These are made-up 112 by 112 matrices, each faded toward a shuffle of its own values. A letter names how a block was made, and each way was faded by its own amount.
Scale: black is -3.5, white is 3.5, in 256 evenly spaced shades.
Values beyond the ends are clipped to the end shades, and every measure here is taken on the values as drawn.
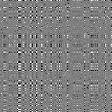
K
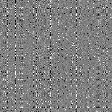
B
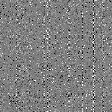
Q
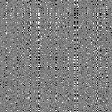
B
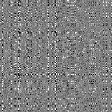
B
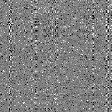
Q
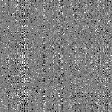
Q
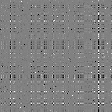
K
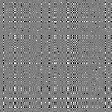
K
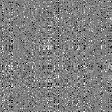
Q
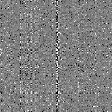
Q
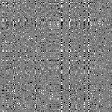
B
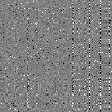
B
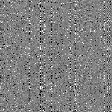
Q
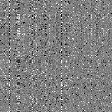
Q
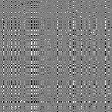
K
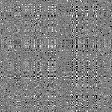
B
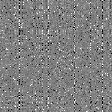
Q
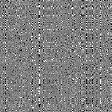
B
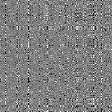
B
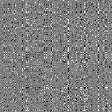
B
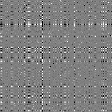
K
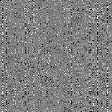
Q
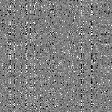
Q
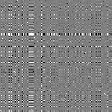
K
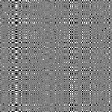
K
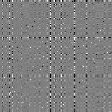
K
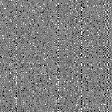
Q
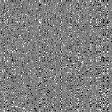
Q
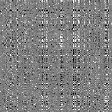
B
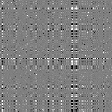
K
